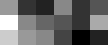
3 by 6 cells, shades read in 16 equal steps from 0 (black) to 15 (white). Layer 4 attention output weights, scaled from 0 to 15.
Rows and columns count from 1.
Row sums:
30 47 35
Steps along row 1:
down down up down up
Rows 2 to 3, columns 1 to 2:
15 8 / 12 9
